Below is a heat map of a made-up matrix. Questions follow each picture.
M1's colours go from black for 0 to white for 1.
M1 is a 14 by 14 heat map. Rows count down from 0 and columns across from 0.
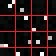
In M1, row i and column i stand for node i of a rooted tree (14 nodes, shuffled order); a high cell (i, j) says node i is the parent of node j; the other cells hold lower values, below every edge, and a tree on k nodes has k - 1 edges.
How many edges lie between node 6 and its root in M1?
2
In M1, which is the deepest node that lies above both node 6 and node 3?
4
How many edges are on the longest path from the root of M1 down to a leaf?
5
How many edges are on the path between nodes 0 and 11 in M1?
1
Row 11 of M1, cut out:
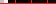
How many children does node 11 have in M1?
2
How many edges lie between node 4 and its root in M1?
1
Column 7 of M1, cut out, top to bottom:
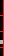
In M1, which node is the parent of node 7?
10
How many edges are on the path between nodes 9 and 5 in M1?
7
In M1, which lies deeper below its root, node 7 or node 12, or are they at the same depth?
node 12
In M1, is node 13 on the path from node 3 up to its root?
yes
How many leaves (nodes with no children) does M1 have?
5
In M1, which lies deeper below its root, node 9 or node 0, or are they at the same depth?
node 0
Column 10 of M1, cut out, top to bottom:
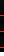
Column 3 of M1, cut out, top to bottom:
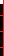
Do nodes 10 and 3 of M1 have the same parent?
no
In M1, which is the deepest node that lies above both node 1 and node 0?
11
